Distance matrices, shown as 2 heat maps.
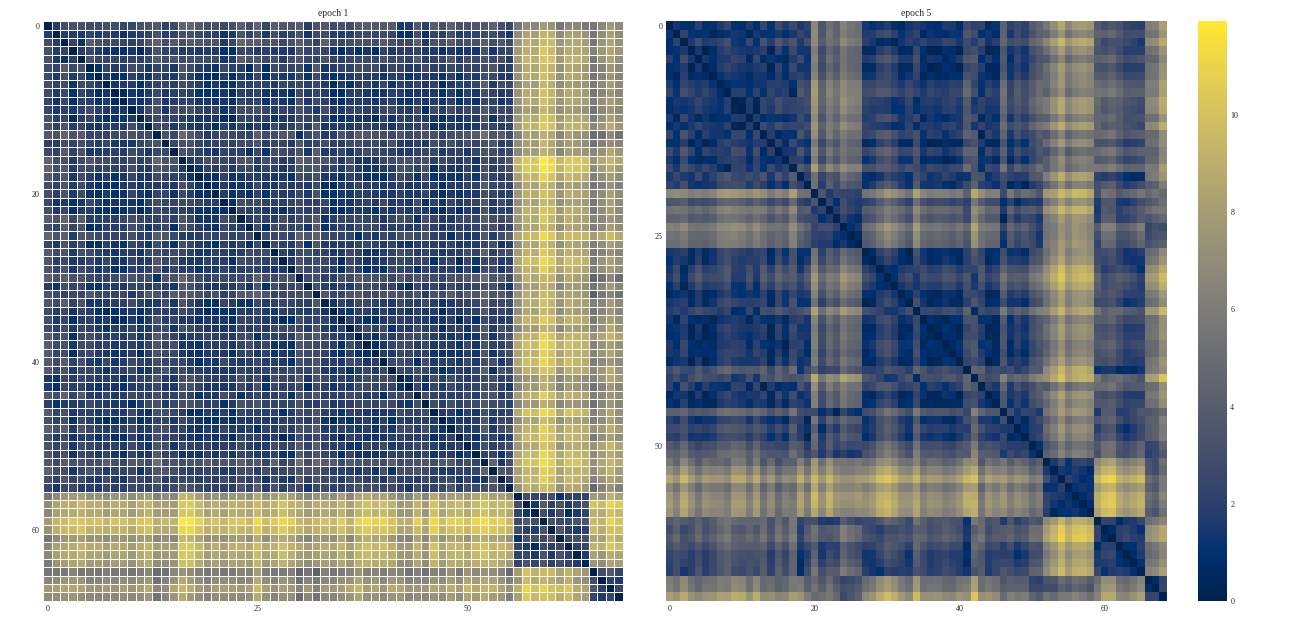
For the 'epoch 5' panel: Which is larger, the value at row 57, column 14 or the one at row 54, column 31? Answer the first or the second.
the second
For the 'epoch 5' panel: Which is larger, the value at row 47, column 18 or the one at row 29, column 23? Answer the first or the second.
the second
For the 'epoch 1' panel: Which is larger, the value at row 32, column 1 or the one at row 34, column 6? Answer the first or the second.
the first
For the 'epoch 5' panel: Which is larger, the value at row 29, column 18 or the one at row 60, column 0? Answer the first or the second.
the second
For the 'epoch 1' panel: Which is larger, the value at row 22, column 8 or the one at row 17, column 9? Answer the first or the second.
the second
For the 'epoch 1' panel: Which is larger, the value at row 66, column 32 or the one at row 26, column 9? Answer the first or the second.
the first
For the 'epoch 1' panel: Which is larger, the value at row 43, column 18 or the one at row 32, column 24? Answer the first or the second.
the second
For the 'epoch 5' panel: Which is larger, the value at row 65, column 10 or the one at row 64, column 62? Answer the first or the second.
the first
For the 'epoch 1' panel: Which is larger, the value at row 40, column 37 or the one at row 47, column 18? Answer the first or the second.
the first
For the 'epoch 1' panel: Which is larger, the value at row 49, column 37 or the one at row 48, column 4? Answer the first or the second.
the second
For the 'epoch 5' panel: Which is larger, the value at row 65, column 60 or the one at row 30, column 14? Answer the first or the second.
the second
